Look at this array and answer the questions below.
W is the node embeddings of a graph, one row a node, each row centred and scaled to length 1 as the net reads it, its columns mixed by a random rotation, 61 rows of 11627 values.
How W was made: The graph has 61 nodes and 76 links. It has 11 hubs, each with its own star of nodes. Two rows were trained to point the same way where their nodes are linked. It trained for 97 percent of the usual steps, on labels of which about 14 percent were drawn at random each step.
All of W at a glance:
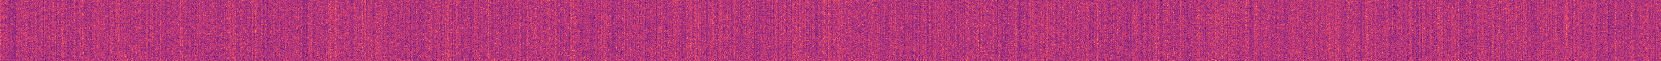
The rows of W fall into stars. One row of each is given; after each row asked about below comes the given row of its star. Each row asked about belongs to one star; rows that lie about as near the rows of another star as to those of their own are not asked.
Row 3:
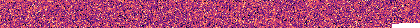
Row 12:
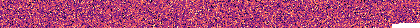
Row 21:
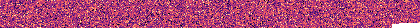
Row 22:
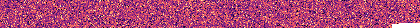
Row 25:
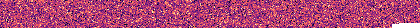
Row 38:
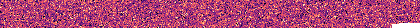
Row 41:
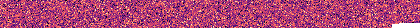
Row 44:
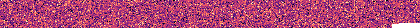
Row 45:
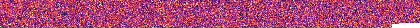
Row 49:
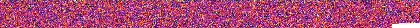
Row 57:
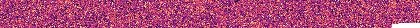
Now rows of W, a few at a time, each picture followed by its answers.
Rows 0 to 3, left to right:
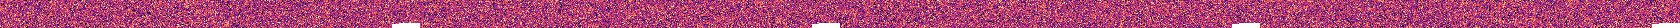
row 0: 41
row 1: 44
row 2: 22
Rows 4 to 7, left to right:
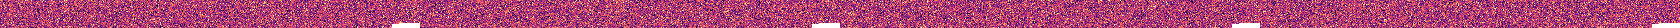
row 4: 45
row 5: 57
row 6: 38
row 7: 12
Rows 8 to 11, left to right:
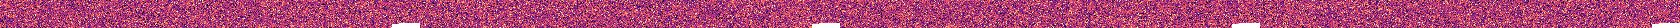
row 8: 45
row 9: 25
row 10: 49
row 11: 41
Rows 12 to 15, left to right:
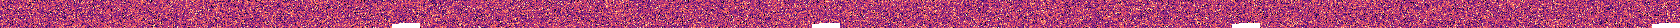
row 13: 41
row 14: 38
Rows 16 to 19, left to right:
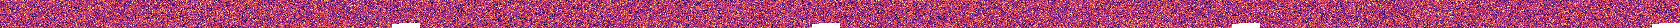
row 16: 25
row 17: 49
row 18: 49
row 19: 57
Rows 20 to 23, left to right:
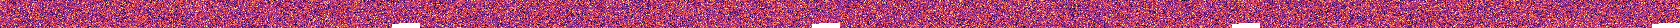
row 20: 12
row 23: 49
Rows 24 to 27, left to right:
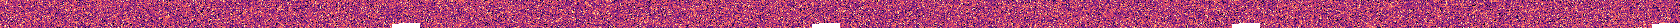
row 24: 45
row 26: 49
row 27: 25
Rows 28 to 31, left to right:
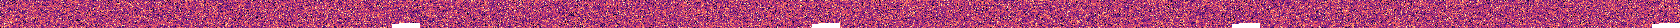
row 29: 45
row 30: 44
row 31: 41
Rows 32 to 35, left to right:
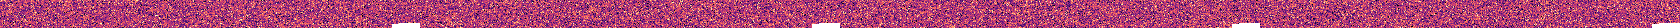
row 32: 44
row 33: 21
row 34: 25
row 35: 22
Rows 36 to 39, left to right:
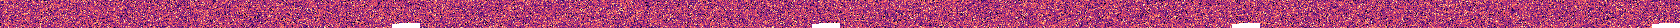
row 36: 38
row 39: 25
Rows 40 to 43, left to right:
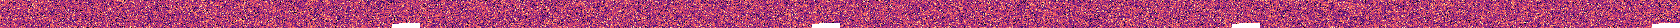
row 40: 3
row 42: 22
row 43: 45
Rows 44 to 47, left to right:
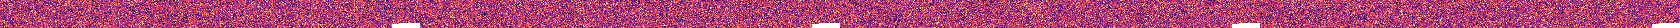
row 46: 41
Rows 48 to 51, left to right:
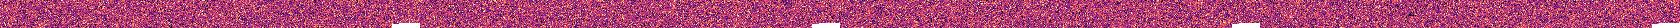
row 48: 41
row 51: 45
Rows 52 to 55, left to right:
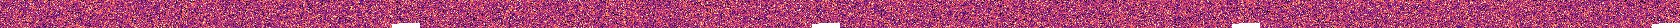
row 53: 22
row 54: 57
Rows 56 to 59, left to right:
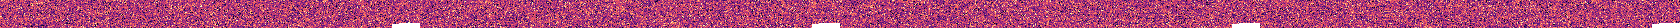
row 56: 3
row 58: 49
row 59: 12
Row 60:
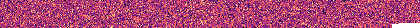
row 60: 38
